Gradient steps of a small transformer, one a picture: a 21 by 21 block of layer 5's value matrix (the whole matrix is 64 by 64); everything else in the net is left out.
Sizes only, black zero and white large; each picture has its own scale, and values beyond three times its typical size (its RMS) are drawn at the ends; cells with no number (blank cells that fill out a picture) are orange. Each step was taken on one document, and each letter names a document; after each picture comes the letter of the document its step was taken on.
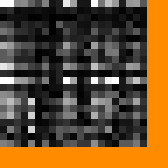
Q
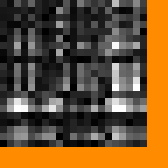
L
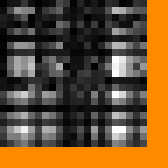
L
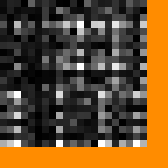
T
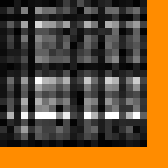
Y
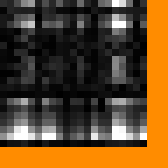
L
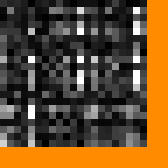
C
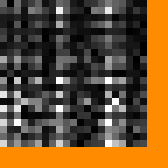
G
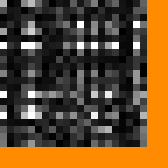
C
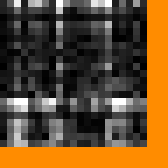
L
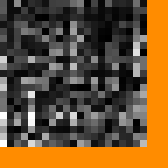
C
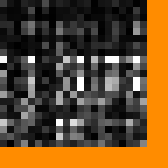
C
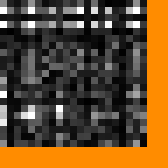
C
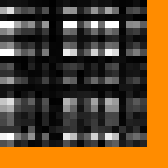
Q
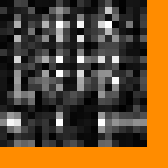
T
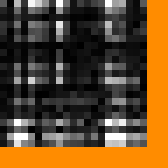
G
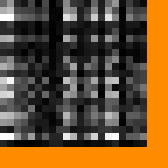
Q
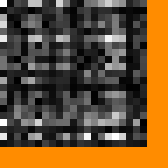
G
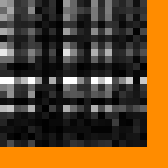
Q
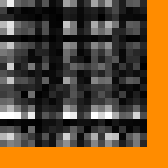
Q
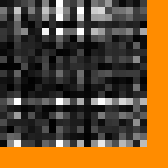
T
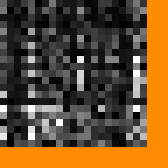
C
